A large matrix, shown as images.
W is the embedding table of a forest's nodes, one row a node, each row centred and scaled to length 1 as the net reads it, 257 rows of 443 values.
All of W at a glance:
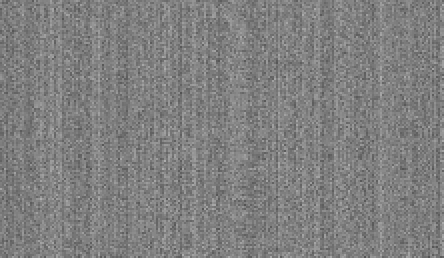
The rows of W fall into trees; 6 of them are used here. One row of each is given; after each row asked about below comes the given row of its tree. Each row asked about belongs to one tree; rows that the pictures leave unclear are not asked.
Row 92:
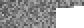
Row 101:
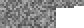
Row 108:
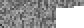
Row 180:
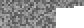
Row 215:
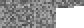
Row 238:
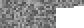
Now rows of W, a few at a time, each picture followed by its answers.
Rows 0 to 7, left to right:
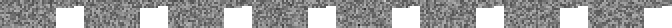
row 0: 180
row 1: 101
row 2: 215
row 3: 101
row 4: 108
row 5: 238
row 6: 180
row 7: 238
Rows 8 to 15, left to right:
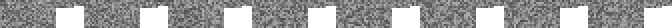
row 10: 215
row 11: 238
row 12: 180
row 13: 238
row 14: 238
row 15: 238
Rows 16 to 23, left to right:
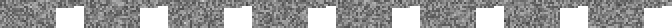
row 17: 238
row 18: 108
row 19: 180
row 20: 238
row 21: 101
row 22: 101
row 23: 180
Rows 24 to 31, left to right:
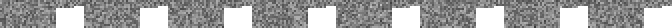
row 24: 101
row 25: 180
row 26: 108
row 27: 101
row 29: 180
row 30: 215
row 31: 180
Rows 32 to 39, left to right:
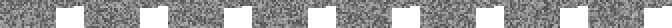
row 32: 108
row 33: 215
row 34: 215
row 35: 108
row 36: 180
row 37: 180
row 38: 238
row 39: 101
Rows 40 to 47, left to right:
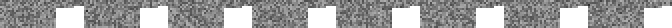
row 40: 215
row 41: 101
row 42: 215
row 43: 215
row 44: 101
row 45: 180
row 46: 215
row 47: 92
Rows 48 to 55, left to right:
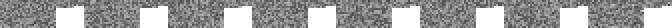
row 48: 108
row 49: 215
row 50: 92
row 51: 238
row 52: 180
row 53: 108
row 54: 215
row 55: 180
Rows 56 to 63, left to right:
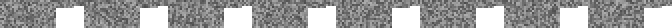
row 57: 215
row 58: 101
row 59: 180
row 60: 238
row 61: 238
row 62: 180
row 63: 238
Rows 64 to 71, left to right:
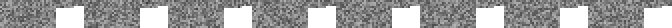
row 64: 215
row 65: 238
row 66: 108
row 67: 215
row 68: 238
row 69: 238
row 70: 180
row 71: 215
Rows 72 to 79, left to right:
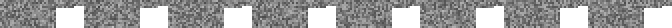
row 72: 101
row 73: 238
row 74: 180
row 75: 101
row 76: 108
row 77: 108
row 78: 101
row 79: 101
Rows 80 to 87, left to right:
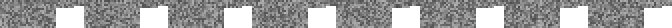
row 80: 180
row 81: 215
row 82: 101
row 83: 215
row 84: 215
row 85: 238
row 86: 238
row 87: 101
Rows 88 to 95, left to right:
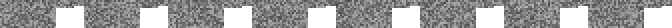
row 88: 180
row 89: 215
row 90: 180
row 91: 215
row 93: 238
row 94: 215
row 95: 101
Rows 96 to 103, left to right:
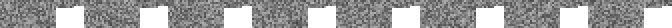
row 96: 108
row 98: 215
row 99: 108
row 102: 180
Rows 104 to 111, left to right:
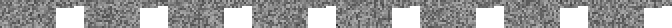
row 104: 180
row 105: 215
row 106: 101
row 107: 180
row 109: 215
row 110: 108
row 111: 101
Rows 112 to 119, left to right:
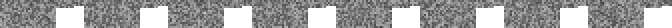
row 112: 180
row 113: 101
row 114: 180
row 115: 101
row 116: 101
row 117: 238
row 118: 101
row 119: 215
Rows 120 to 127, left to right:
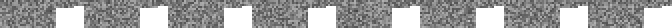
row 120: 180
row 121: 215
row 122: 238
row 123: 101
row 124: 215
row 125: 180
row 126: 180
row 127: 180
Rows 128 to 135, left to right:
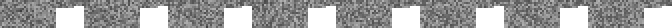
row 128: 215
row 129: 215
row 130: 215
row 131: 92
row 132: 215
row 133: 215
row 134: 215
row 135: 215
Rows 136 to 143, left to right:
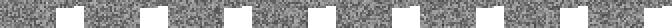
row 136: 101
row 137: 215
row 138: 180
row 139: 101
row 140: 238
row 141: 108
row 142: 101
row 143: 180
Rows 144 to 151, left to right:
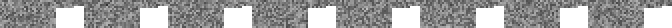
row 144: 215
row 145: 238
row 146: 180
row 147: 101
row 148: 180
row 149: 180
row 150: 108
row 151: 215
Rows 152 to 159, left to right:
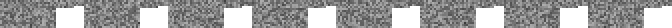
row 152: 101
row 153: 180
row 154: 215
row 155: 180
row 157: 180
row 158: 180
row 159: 180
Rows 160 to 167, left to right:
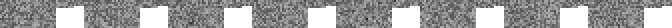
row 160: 238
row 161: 215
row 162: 101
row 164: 92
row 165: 180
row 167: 101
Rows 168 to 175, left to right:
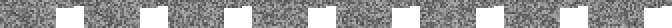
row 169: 215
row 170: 101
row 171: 180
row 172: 215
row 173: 238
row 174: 180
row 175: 108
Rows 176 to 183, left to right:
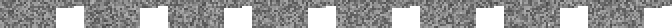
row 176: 238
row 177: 215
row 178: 101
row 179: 92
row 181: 180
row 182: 92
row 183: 108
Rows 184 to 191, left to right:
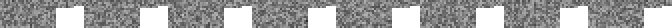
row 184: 101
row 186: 238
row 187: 238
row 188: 238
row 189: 101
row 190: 92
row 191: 180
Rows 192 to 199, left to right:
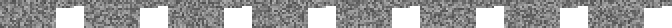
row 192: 92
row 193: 180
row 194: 101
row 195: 92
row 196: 108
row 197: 180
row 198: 215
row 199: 215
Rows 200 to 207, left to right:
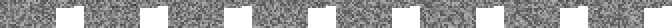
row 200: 92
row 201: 238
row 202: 238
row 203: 180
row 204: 238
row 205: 238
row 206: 215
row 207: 101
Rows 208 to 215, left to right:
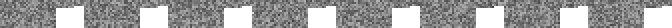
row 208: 238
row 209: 238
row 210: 108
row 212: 215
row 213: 180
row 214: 101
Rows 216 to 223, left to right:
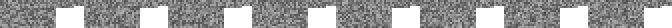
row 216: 180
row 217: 101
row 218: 101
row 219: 180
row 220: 215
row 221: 92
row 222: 238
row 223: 108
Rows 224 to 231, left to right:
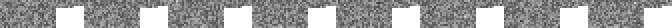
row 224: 238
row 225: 108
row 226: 108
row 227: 180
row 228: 238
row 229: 238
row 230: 238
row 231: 180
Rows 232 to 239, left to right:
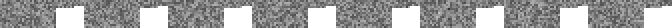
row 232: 101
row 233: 108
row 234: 92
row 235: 238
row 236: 108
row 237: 92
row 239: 215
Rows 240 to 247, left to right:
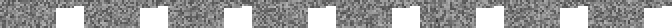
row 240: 101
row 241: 215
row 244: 101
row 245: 92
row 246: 215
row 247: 215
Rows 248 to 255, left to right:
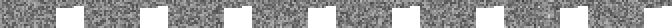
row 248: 238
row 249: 238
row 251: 108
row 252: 101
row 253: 108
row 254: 101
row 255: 215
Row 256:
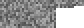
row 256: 101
